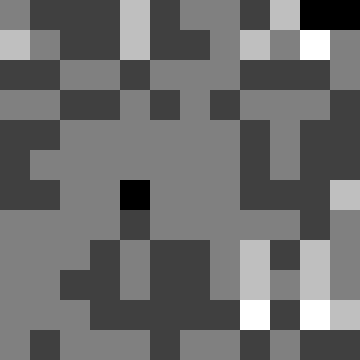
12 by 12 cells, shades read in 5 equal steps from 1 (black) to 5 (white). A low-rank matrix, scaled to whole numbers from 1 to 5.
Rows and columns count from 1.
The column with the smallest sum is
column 6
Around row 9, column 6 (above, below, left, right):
3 2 3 2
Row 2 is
4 3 2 2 4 2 2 3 4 3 5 3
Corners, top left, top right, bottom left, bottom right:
3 1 3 2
